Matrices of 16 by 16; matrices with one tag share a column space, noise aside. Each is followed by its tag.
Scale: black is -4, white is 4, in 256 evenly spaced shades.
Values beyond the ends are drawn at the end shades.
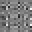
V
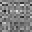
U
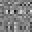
U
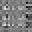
V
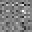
U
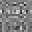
U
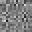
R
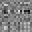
U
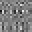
U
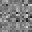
R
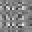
V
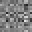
R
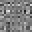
U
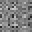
V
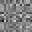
R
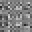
V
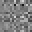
R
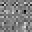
U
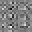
V
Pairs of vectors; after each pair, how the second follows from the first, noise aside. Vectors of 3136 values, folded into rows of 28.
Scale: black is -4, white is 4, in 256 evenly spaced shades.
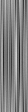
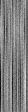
wrapped around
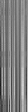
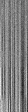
negated
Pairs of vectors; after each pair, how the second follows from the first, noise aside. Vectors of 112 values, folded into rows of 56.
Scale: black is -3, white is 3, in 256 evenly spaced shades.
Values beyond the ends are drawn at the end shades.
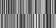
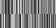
reversed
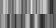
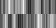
wrapped around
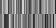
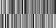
sign-scrambled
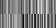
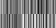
negated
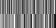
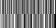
copied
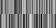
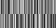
shuffled
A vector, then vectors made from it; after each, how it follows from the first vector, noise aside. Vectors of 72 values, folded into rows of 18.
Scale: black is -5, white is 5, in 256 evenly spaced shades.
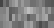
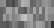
reversed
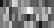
scaled up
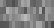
reversed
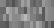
reversed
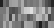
scaled up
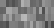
reversed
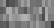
reversed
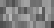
reversed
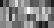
scaled up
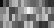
scaled up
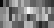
scaled up
